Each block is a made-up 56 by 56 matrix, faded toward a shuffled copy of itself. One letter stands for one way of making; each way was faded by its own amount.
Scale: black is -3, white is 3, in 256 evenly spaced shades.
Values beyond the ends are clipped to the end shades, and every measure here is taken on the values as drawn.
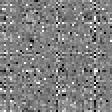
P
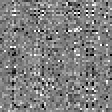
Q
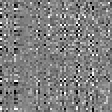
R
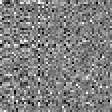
Q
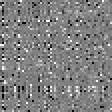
P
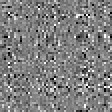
R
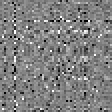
P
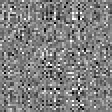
Q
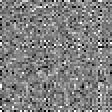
Q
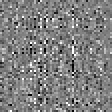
R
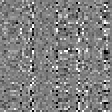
R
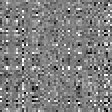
R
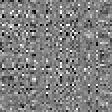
R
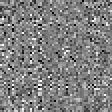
Q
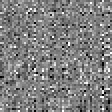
Q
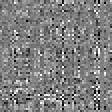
R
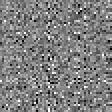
Q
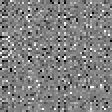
P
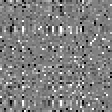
P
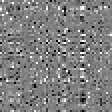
P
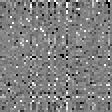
P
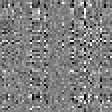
R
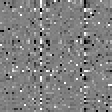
P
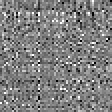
Q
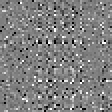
P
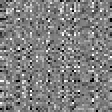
R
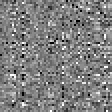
Q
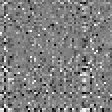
P
